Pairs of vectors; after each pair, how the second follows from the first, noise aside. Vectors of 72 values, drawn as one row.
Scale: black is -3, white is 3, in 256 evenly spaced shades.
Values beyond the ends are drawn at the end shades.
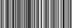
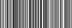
sign-scrambled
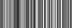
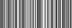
sign-scrambled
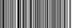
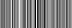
shuffled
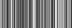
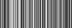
shuffled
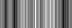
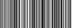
shuffled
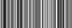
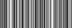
shuffled
